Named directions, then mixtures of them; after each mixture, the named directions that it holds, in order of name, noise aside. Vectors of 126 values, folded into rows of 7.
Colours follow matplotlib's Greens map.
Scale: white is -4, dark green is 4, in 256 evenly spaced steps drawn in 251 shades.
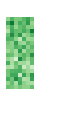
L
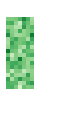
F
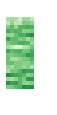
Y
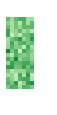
F, L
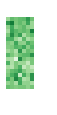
L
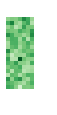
F, L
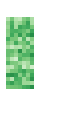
L, Y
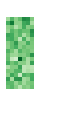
F, L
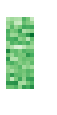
F, Y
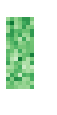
F, L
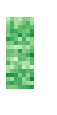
L, Y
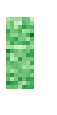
F, Y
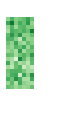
L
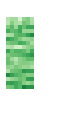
Y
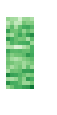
Y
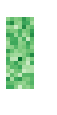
F, L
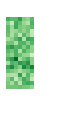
L, Y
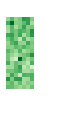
F, L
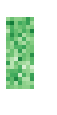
L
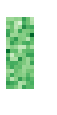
F, Y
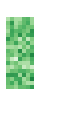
L, Y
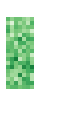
L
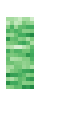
Y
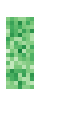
F, L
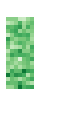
F, Y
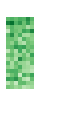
L, Y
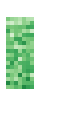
L, Y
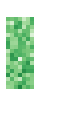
F, L
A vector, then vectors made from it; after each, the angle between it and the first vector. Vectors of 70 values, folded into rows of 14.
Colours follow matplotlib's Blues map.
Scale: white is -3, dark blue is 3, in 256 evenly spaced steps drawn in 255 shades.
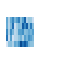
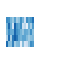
nearly opposite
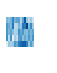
nearly parallel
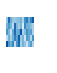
partly opposed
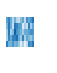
nearly opposite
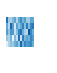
partly aligned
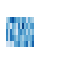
partly aligned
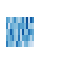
orthogonal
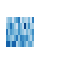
orthogonal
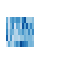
nearly parallel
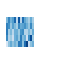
partly aligned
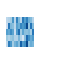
partly aligned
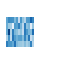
partly opposed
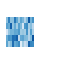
partly opposed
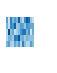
orthogonal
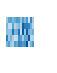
partly aligned
